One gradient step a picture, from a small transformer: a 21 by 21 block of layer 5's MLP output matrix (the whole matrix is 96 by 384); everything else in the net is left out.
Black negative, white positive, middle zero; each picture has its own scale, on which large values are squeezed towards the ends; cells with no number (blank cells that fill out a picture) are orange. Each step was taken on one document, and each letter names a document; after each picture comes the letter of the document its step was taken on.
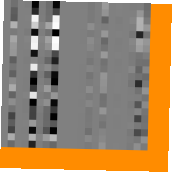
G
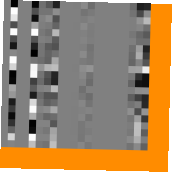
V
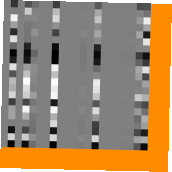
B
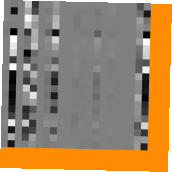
B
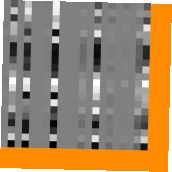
B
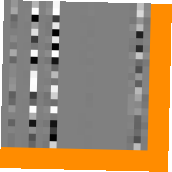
G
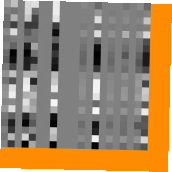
B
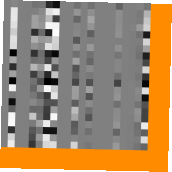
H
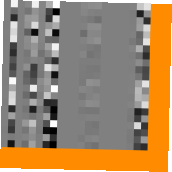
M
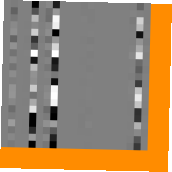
G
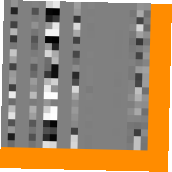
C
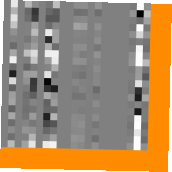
M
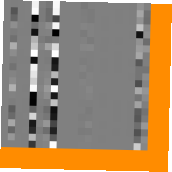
G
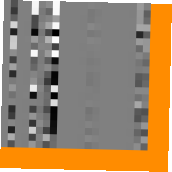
G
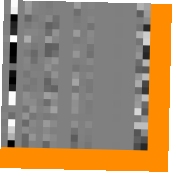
V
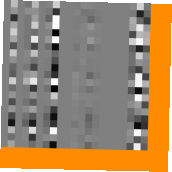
M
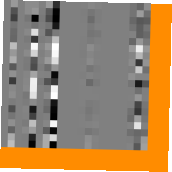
M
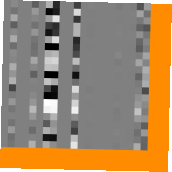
C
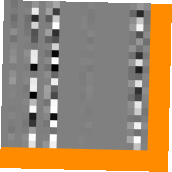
M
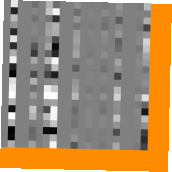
H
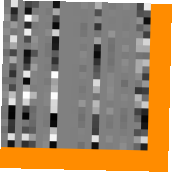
B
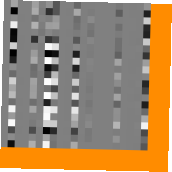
H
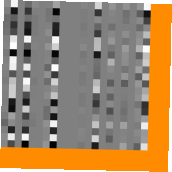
B
